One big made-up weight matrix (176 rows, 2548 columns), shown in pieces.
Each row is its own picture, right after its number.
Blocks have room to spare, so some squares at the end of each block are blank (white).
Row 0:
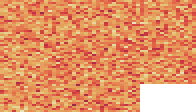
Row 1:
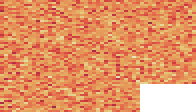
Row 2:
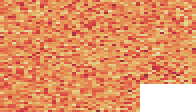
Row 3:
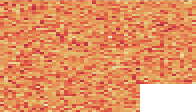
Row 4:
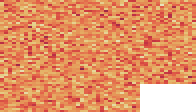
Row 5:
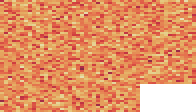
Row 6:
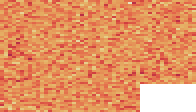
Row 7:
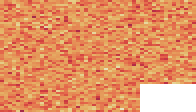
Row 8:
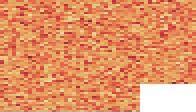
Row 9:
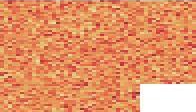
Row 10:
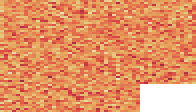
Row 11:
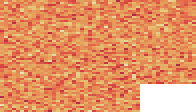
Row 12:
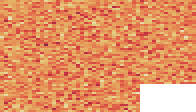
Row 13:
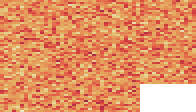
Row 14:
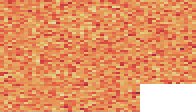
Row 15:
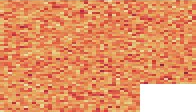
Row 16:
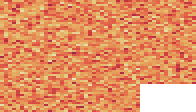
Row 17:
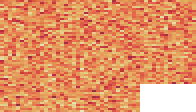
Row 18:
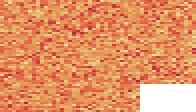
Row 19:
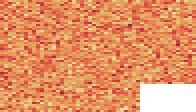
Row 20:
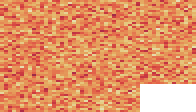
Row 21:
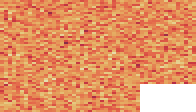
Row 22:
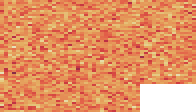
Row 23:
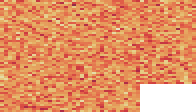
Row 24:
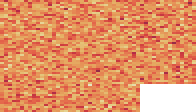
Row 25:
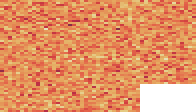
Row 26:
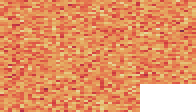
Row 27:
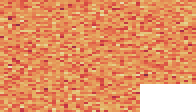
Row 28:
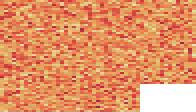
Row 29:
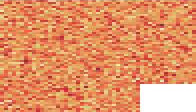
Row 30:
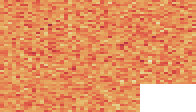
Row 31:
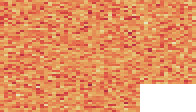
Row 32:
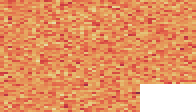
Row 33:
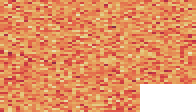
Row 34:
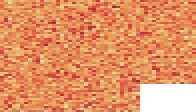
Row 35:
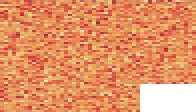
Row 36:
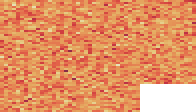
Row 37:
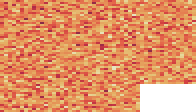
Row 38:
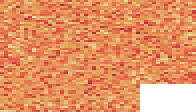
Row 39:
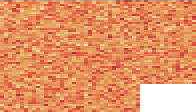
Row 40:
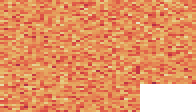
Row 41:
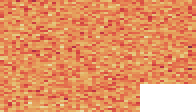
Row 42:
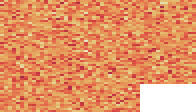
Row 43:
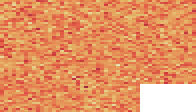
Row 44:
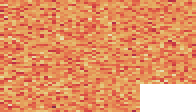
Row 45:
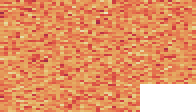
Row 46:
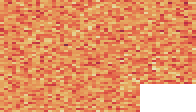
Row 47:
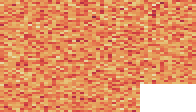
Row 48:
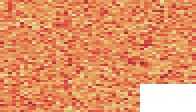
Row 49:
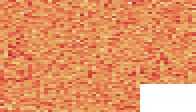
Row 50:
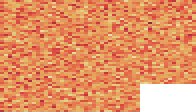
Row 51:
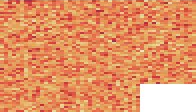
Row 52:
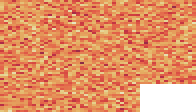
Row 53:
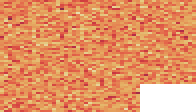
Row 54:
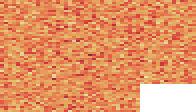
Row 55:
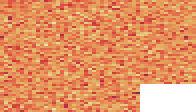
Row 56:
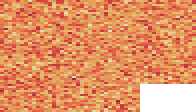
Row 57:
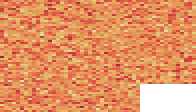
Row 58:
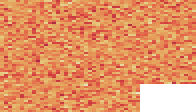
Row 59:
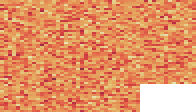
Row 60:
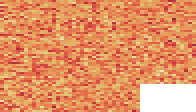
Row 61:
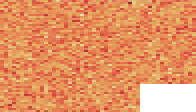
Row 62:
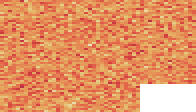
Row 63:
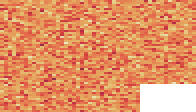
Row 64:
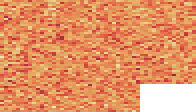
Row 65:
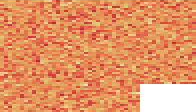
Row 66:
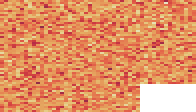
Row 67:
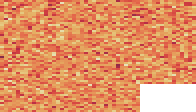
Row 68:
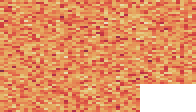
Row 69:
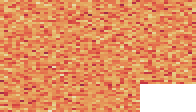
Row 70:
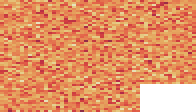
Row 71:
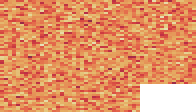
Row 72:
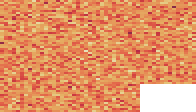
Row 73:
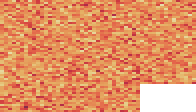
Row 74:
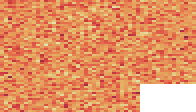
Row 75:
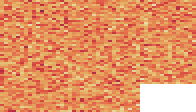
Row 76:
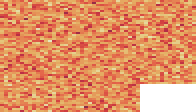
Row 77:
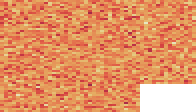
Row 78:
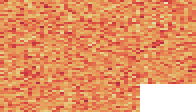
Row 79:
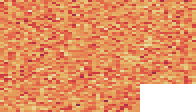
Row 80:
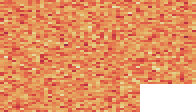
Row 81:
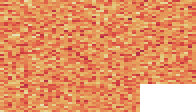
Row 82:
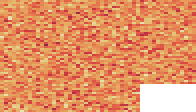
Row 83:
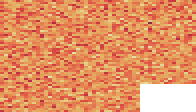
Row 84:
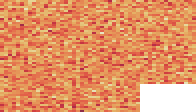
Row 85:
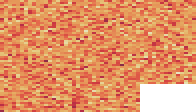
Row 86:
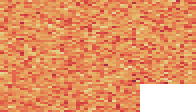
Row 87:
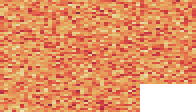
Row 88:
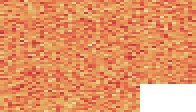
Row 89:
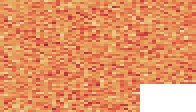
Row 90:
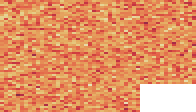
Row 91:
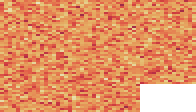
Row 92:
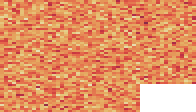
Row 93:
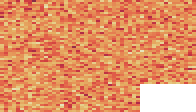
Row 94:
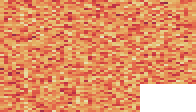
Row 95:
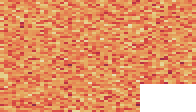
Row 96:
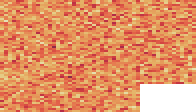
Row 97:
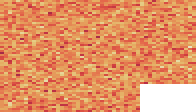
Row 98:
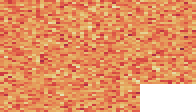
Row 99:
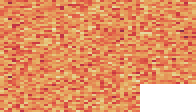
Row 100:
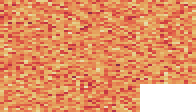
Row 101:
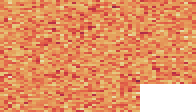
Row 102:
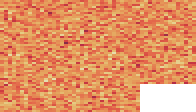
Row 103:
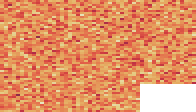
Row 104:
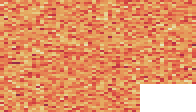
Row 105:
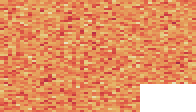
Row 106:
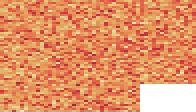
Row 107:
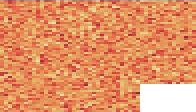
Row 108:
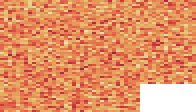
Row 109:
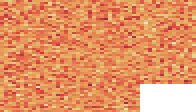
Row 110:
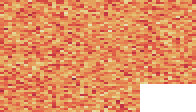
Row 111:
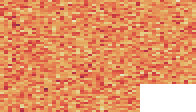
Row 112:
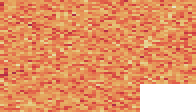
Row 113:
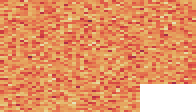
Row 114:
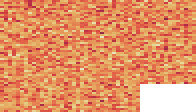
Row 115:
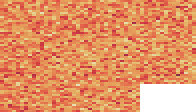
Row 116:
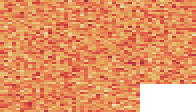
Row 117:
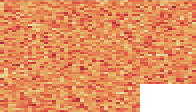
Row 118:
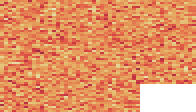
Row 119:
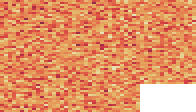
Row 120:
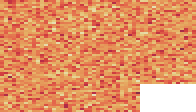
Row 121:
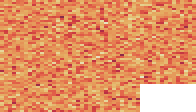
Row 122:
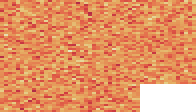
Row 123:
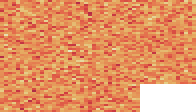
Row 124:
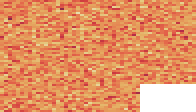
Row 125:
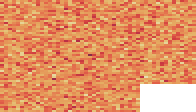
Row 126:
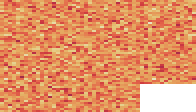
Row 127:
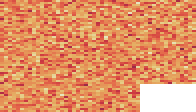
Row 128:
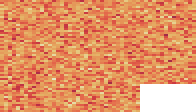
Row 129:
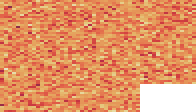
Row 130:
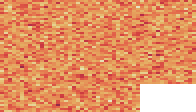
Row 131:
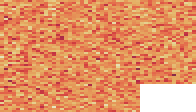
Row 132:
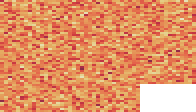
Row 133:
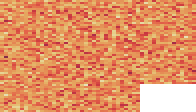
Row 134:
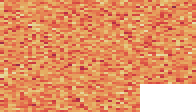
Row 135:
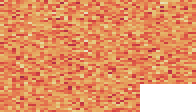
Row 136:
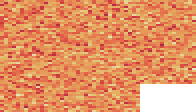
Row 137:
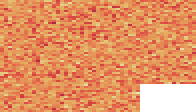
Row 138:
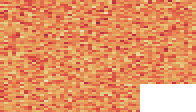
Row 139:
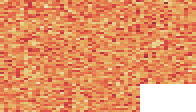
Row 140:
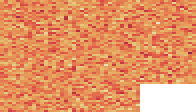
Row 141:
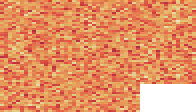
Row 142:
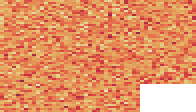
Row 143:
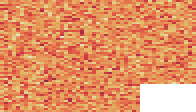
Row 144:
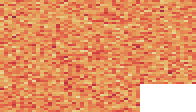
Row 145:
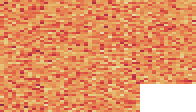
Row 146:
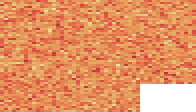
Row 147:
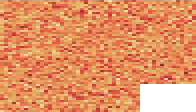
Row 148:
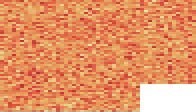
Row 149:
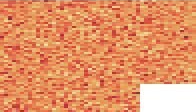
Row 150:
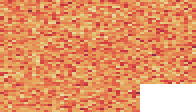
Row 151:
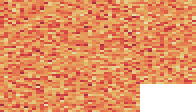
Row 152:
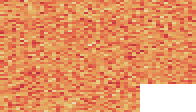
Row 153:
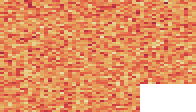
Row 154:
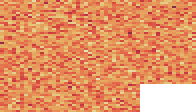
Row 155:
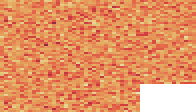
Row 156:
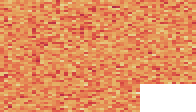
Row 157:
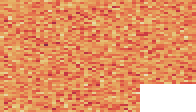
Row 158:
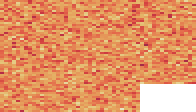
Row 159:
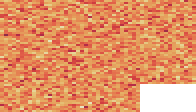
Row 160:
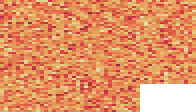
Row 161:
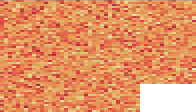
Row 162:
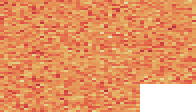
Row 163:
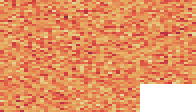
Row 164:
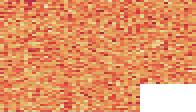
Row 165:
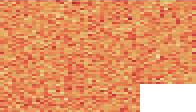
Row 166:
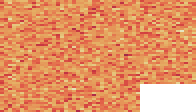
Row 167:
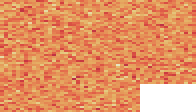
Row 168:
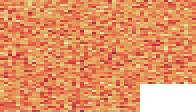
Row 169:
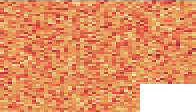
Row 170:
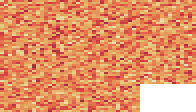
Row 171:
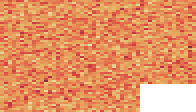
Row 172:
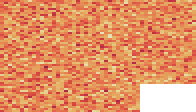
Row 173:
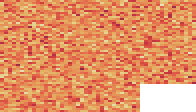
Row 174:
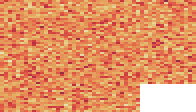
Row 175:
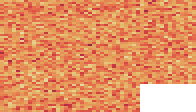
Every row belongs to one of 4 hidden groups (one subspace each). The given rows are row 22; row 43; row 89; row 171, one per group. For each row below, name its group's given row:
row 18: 89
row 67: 43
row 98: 89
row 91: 22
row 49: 22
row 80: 89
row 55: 89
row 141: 22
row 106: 89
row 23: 22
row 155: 89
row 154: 22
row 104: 43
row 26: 89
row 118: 43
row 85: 171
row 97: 171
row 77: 43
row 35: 171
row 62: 171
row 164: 171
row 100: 43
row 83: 43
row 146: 43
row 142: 43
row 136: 43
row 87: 89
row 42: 22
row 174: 171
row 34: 89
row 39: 43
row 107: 89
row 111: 89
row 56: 43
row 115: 89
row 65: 89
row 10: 43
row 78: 171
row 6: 22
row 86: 22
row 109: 43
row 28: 43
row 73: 22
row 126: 43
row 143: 171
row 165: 22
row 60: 43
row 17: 171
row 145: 43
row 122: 43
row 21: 171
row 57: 43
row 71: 171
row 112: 22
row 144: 22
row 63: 171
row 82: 89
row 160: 43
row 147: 43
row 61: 22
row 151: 43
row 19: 22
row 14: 89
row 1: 43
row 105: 171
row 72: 22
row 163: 22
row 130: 22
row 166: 89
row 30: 22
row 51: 171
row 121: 22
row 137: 89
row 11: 43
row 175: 171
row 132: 22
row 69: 22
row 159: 43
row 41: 171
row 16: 43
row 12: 89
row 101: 89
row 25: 22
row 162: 43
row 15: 43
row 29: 43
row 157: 89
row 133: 89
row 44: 43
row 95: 22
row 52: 22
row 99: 89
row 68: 22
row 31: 43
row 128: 171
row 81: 171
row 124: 89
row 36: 43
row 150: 89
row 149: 89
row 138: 171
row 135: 22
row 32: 89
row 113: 171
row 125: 22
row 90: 43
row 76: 43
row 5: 22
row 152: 171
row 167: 43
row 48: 22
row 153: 171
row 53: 89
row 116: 22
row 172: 43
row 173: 22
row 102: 171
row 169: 22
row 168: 171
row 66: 171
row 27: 89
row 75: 22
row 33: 22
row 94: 171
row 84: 171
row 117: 22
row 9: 89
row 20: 89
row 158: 22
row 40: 22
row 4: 22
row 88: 171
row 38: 22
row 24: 43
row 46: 89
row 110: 43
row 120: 89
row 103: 22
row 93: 171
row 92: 43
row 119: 43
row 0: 89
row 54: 22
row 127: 89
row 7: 22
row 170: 22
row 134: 22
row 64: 43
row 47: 22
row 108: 171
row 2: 89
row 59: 171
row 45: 171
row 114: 171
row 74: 89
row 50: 43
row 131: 43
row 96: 22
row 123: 43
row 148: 171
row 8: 171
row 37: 43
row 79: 22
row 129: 22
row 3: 43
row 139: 171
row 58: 89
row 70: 22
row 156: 89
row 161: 43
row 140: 22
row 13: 89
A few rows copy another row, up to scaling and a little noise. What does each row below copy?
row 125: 54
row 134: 117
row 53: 124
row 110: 56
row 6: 49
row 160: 100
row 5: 132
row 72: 154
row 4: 173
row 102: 21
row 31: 77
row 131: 64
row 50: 83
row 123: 122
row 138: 35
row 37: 119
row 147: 15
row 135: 42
